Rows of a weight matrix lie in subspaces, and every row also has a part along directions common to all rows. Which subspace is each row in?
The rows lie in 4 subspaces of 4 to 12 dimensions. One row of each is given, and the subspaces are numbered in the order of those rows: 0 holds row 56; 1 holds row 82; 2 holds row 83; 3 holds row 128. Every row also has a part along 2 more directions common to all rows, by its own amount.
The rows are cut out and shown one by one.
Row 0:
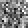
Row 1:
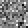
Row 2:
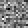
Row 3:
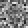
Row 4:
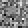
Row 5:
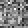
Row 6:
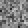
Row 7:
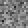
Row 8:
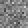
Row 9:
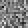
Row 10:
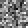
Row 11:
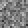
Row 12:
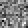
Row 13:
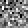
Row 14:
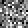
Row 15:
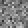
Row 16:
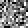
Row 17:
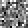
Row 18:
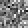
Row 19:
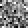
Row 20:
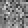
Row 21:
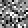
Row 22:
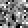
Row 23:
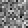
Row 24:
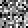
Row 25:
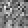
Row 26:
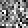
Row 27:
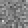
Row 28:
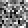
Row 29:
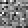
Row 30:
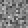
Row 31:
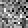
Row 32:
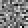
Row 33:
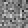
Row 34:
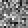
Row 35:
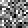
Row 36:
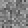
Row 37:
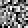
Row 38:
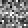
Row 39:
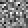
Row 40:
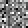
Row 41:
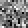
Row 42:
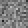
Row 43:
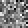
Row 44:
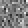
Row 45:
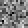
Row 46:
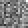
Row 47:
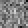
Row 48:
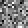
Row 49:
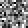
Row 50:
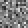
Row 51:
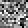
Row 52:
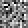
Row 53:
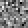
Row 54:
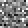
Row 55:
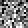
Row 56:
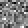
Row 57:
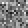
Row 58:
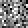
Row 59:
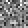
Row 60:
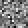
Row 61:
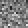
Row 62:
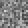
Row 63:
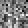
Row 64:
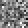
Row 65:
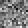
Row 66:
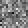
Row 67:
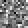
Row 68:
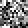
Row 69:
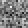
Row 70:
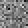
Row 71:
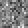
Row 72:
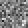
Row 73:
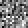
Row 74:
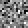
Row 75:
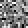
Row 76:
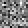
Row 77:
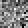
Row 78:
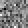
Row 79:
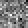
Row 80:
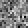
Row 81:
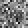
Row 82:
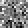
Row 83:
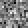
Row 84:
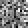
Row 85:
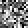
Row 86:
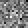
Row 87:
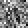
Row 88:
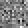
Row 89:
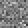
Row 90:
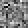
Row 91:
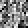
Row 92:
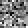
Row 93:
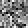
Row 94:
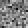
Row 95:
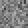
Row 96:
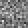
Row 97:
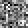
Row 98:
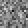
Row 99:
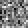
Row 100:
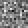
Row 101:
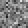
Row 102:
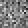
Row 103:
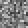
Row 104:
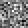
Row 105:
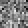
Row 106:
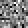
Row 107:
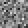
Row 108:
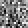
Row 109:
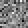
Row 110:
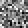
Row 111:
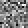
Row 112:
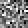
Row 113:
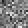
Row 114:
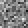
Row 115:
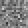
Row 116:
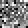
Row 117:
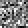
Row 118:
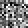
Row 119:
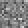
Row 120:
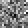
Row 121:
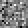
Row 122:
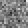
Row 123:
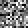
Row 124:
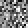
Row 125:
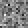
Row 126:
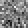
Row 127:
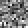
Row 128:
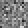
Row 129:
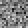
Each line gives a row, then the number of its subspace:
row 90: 3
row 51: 2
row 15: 1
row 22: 2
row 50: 2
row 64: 2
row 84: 1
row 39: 2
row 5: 3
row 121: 0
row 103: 1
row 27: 1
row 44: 0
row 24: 0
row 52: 3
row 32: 2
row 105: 1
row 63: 3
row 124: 2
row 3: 0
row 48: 1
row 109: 3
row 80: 2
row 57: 2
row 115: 2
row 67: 2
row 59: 3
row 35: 1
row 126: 1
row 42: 1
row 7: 1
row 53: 2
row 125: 3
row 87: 2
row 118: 3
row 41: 1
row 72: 0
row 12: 0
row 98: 2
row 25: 3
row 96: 1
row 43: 2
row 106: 0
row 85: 2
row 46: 3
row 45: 1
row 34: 3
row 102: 2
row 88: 3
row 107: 2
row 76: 3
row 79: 3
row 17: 0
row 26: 2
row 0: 3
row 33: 2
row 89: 2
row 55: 1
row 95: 0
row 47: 3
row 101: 3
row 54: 2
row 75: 0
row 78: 0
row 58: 3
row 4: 3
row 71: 0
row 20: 3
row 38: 1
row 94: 1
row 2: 3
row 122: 2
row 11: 0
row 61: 2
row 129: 2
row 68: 0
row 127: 1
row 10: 1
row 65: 1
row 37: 2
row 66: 3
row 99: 3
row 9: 0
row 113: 1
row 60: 1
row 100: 2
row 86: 3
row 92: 1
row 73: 0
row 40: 3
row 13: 2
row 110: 1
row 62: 2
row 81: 2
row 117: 3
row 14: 1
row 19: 0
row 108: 2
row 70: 3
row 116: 3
